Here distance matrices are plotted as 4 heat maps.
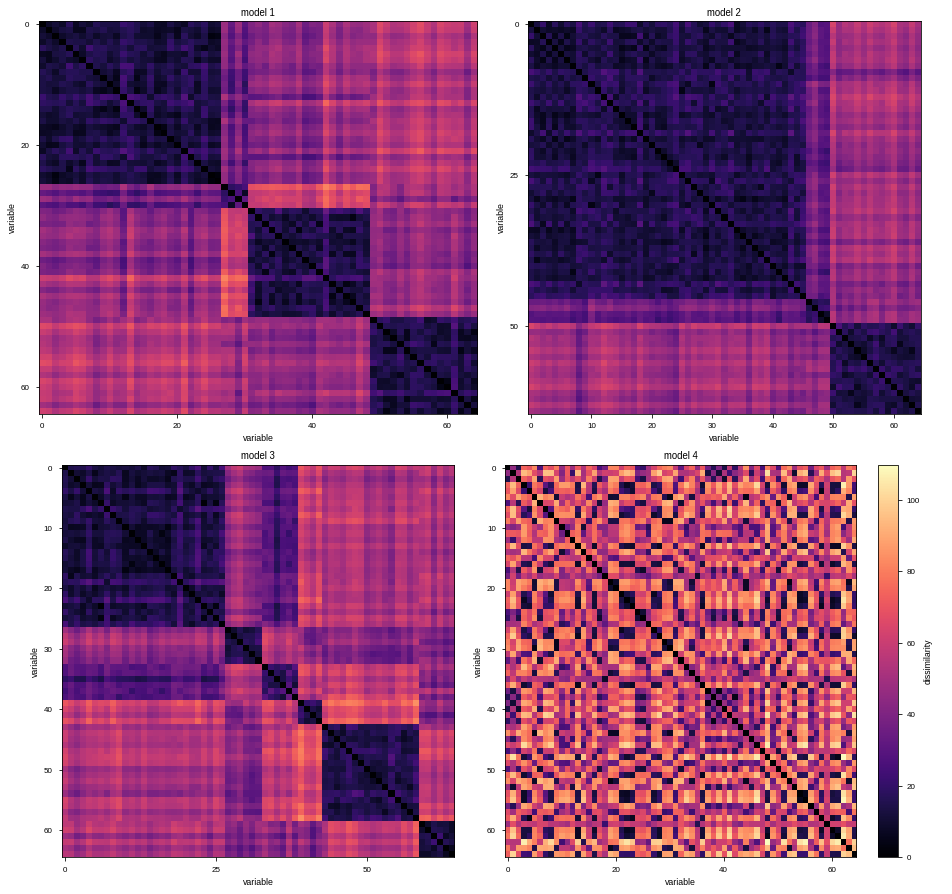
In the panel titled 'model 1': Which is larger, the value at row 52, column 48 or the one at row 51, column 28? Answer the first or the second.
the second
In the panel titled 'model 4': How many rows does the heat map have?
65
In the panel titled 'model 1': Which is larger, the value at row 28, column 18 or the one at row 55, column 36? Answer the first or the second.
the second
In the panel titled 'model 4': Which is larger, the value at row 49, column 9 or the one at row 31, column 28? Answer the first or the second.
the first
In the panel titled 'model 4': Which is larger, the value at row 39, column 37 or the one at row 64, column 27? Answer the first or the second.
the second
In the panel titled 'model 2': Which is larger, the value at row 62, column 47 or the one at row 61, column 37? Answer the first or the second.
the second
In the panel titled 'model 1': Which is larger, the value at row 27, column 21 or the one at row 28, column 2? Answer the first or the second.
the first
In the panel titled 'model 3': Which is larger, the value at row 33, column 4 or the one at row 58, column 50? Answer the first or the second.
the first
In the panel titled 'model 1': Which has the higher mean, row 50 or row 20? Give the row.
50
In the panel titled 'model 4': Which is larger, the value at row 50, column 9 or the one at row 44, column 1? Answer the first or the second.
the first
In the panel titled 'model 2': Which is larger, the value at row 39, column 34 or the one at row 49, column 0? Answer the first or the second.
the second
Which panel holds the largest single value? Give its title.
model 4
